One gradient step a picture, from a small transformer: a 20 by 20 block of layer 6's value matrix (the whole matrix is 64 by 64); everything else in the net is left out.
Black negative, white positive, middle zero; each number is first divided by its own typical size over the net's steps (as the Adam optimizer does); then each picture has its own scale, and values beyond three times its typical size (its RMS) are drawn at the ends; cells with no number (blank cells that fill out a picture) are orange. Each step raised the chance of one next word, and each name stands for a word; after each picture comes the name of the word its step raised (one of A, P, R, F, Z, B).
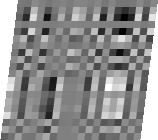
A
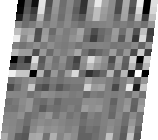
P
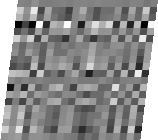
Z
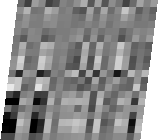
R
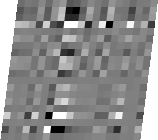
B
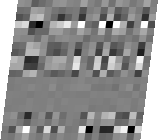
B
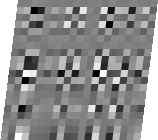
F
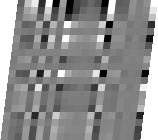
P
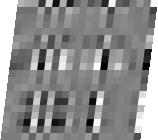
R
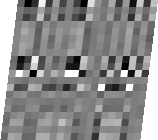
P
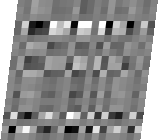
B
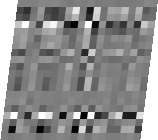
B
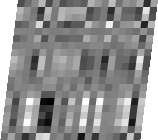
R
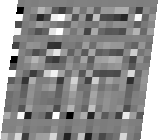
F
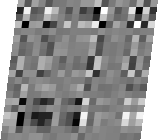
R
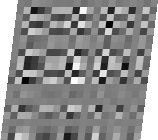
F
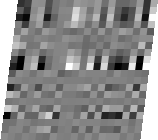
P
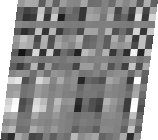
A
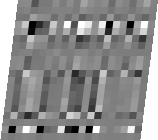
B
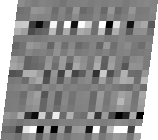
B
